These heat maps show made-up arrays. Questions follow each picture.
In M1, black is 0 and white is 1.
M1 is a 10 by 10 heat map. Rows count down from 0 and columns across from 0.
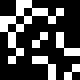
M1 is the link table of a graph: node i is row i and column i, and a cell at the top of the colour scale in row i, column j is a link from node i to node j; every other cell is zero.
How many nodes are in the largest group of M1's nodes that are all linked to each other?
4
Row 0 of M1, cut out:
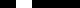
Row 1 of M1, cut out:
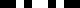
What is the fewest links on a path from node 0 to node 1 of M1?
2
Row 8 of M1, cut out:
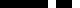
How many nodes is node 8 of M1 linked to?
2
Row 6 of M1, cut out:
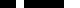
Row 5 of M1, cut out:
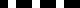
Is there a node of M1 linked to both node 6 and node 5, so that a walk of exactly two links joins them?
no
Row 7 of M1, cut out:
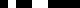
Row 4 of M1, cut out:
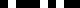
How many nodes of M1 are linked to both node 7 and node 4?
2
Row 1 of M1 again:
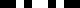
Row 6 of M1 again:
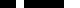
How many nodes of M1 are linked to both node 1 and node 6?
1
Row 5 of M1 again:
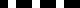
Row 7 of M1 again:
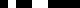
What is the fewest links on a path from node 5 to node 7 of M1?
1
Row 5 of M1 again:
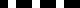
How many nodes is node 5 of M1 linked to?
3
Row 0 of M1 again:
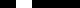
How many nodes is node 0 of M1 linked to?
2
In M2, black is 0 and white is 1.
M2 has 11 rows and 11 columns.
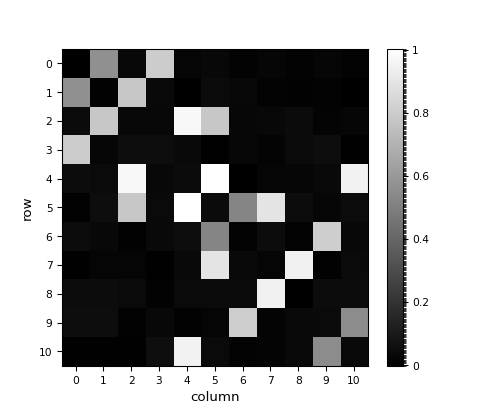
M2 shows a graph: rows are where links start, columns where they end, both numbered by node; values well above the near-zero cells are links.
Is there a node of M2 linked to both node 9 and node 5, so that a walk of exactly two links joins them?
yes
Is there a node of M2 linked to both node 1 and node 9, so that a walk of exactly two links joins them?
no
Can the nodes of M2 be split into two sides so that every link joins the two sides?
no
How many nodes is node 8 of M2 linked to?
1
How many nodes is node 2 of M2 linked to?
3
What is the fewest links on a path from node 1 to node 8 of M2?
4
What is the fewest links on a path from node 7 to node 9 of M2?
3
